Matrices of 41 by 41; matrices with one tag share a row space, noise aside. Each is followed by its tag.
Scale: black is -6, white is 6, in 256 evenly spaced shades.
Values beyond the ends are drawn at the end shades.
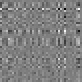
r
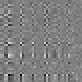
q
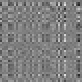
r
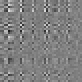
q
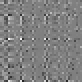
q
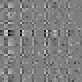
q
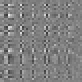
q
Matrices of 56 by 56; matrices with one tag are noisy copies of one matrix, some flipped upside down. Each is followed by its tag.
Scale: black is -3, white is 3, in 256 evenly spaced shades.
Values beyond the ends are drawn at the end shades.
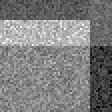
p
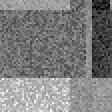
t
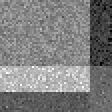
p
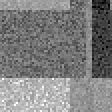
t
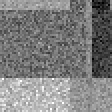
t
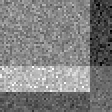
p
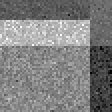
p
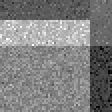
p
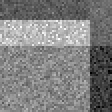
p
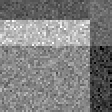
p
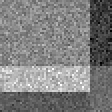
p
